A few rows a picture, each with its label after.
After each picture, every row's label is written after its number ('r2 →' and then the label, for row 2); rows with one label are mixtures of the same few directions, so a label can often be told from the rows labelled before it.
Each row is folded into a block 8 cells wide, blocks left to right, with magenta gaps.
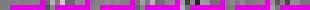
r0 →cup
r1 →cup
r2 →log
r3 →cup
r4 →cup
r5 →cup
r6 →cup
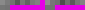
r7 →log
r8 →log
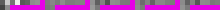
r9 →cup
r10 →cup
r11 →cup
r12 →cup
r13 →cup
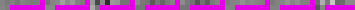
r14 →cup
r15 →log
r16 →cup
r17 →log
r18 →log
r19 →log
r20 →log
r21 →cup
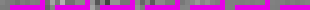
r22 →log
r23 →cup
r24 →cup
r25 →cup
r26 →log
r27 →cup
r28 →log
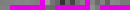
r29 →log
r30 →log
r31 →cup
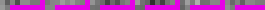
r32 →cup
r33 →log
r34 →log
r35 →log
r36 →cup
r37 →cup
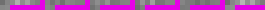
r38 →log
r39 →cup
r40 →cup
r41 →cup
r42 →log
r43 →log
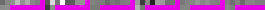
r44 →log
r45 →cup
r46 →log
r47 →cup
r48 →log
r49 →cup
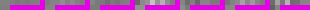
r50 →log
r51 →log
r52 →log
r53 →log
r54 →cup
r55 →log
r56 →cup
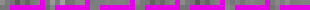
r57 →log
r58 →cup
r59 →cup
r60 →log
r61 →log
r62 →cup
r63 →cup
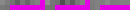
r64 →log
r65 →log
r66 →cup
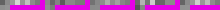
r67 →log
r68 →cup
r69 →log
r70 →cup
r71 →log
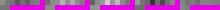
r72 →log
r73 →log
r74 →log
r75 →log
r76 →cup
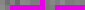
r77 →cup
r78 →cup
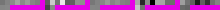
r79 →log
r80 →cup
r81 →log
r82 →cup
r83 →log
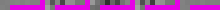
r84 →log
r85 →cup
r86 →log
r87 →cup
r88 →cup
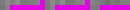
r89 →cup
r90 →cup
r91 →log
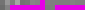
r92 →cup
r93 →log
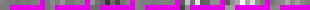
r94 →log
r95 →cup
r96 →log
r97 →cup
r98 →cup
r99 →log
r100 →log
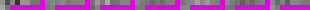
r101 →cup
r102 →cup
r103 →cup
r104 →log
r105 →log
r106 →log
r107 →cup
